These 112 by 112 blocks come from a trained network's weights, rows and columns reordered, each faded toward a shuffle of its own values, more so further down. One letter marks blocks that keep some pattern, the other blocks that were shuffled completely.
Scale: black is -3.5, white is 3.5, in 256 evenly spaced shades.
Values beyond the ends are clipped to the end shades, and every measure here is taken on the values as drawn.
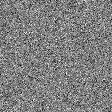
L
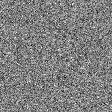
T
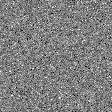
L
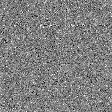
T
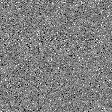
T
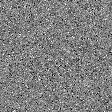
L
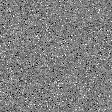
L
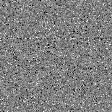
T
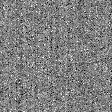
T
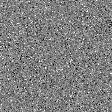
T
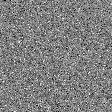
L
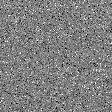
L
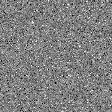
T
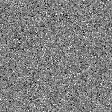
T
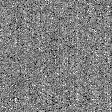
T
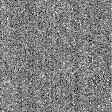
T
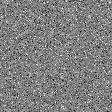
L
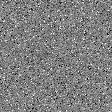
T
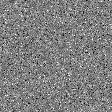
L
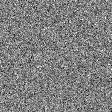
T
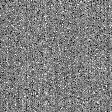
T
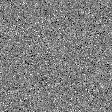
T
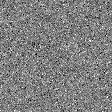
L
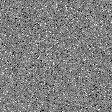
L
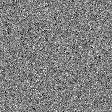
L
